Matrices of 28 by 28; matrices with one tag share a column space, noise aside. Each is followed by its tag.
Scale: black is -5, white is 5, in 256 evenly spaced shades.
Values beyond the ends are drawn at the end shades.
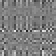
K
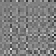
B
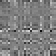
K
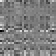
K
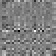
K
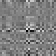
K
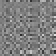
B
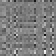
B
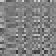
B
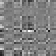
K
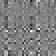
K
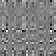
K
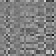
B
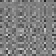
B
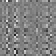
B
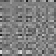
B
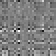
K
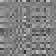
B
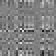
K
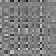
B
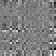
K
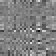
K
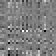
K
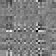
K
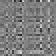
B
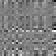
K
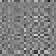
B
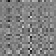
B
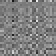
B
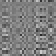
B
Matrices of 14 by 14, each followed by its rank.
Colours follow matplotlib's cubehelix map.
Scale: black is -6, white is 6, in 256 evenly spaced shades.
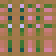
one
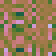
three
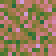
full rank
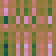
one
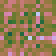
three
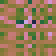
two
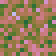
full rank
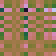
one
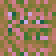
three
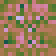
three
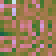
three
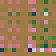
two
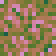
full rank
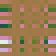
one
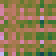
two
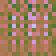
two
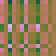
one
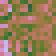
three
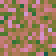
full rank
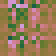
two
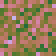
full rank
